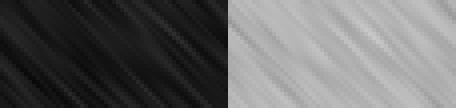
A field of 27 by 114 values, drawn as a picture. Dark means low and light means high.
It is made of 1 by 2 panels. Panel 1,1: very low, slanting down to the right, faint in contrast. Panel 1,2: high, slanting down to the right, faint in contrast.
